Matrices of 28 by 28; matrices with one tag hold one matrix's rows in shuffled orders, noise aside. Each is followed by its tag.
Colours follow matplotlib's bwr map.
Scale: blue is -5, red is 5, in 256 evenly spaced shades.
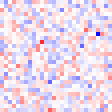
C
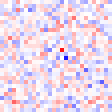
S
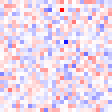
S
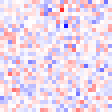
S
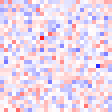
C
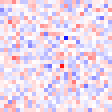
S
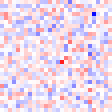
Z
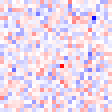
Z
